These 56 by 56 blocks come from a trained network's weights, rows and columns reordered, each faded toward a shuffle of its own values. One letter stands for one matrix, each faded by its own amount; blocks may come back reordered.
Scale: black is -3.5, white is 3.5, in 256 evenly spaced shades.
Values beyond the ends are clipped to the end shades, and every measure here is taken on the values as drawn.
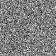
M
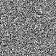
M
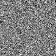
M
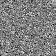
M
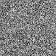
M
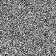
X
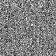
M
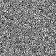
M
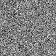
M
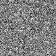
M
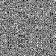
X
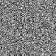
X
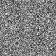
X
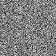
X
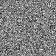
M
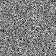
M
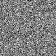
M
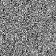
X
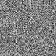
X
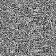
X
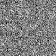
X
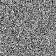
M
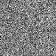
M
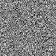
X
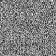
X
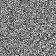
M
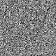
M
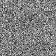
M
